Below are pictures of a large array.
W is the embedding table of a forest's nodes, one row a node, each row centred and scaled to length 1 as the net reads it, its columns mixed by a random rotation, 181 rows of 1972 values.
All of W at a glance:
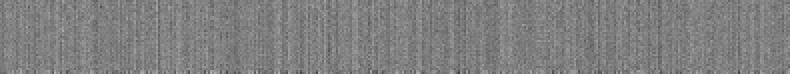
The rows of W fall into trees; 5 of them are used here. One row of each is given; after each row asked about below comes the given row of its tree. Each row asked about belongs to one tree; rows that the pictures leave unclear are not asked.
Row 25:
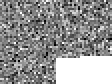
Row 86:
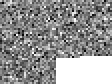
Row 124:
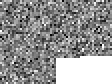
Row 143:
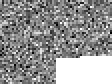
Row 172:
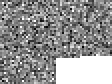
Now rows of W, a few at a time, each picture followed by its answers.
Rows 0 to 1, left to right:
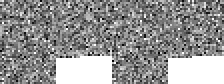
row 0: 25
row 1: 25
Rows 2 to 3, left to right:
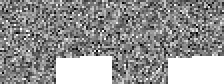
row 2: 124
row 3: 143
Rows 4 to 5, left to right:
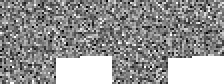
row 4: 143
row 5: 172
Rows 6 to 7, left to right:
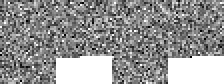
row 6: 143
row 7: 172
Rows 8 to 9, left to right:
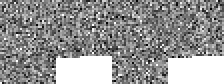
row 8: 124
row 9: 25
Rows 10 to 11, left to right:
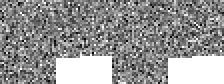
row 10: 25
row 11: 143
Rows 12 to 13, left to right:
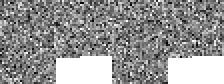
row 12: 143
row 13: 25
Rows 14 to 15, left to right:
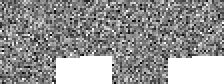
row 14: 124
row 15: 124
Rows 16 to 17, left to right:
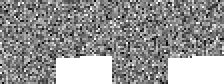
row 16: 124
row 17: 25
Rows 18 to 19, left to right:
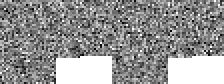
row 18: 124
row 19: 124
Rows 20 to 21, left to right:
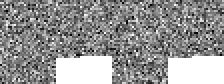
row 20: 124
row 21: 143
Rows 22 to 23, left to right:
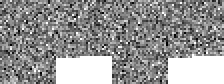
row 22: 86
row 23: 25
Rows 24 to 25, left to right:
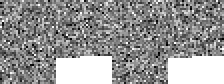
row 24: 86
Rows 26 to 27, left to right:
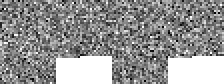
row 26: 124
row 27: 86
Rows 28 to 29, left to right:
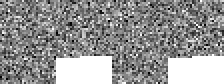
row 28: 86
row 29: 143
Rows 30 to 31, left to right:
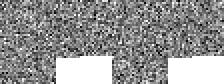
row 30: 124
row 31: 172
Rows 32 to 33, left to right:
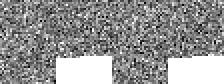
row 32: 124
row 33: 172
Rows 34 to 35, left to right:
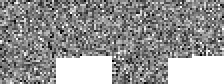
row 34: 143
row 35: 25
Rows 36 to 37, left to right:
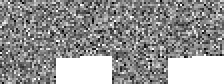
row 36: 143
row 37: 86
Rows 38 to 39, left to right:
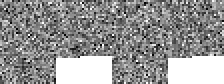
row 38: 124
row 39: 172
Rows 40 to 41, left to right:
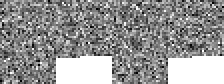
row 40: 86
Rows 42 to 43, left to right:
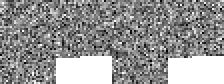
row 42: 172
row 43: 86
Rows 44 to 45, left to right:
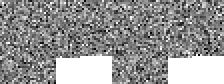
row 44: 172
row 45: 86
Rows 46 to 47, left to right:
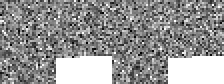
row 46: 86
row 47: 86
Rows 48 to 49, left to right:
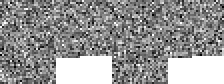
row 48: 143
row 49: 25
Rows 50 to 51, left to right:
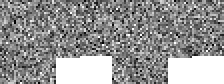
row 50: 143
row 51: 124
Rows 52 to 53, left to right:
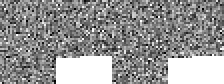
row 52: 124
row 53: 25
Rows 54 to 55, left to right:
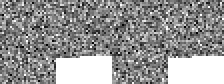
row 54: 172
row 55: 143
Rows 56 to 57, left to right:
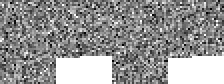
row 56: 143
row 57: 25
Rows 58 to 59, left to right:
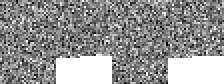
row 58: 172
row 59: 25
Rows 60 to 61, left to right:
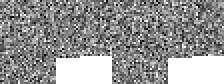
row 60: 25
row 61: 172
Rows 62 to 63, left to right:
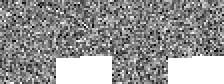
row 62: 143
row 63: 86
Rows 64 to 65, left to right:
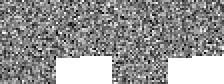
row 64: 86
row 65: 25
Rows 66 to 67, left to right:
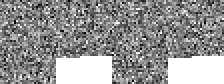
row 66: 143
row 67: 143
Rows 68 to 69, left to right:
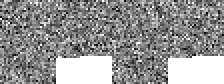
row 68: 124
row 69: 124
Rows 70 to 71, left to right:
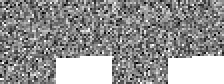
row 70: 25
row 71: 172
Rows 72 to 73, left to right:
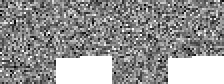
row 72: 143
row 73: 124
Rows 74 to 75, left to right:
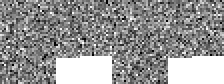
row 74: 25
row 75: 86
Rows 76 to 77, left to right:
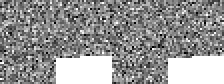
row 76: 25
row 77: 143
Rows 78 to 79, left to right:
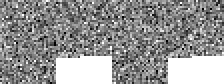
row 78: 25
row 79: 25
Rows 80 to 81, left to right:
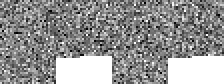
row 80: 124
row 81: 172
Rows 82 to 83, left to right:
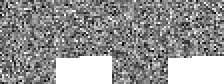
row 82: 143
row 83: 86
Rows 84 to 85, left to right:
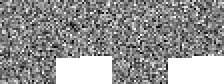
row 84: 86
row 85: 172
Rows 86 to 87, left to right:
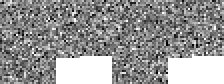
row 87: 25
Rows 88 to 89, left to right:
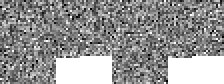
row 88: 25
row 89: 124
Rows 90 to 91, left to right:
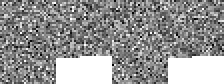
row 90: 172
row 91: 124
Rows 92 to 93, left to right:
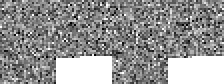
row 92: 86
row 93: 86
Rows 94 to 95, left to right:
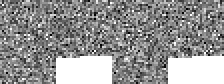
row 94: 124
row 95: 124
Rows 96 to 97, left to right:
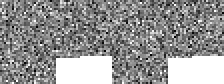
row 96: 172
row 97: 143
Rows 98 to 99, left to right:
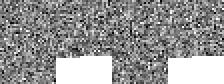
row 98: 124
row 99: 86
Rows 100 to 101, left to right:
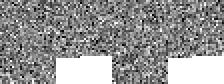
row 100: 143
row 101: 25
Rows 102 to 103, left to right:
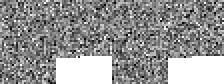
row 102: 25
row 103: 86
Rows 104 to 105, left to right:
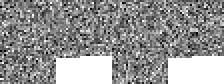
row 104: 25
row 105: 143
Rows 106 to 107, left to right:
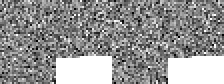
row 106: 124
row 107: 124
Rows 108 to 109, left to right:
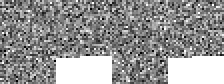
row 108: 25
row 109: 86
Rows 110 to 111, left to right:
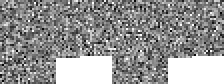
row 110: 25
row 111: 124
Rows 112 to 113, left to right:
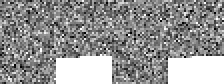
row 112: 143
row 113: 86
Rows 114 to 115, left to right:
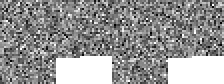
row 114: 124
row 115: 86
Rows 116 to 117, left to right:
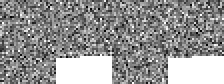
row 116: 25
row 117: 143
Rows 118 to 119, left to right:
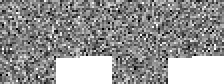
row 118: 86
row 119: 124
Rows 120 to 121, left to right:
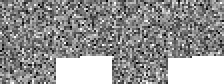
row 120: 143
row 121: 172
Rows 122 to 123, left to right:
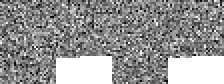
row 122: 143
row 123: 124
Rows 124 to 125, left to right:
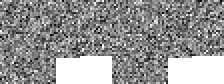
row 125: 124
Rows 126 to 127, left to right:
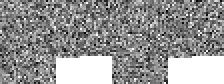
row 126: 143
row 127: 124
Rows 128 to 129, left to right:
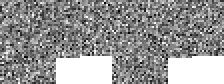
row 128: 25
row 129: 124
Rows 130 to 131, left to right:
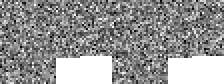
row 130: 143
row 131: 86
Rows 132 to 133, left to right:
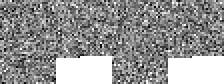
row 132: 124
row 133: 172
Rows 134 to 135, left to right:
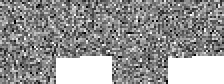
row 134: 143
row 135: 124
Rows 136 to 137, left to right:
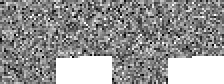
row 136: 86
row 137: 124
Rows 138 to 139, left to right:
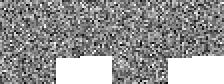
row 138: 124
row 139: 172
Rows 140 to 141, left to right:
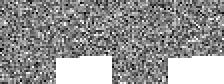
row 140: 143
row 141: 143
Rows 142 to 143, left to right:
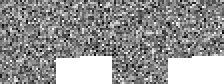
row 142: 86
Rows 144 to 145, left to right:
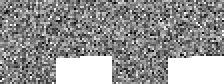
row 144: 124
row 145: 86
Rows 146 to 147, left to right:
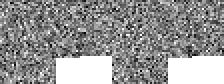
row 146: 143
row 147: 124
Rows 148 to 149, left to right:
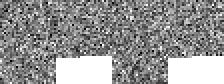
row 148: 124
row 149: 86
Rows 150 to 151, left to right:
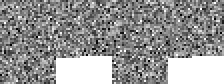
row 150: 86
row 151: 25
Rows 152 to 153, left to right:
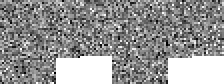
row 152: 124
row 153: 25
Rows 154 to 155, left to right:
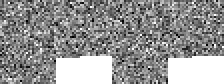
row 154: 143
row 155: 124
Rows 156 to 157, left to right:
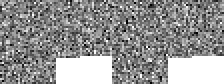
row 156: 25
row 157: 143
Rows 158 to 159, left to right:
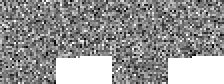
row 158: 25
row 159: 124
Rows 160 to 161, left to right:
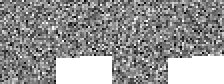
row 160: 86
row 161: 172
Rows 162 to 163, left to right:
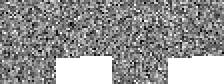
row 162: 86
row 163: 172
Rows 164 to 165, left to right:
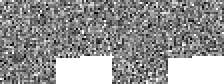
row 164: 25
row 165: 172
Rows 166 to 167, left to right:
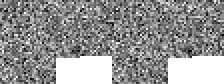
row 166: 124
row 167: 124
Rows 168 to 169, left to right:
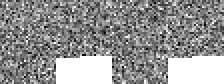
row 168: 172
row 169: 143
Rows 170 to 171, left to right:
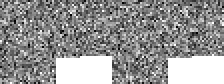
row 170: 143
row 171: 143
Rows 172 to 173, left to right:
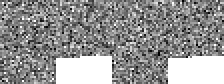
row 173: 25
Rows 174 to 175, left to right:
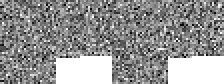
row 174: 25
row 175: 86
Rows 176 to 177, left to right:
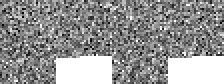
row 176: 86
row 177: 86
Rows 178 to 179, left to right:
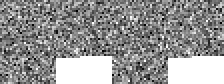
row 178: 86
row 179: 86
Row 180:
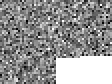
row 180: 86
